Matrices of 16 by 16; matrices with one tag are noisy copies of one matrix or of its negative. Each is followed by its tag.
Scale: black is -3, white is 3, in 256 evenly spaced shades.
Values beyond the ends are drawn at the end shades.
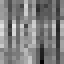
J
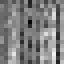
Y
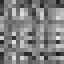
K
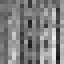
Y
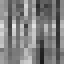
J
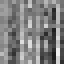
Y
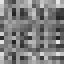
K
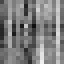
J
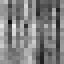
J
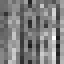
Y
